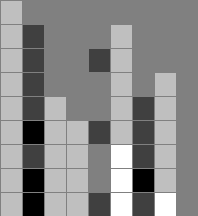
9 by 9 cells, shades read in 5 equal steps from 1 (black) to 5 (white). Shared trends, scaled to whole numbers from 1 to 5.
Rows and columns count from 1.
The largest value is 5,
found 4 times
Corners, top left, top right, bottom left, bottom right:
4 3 4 3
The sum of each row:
28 28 27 29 29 28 31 29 30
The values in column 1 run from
4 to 4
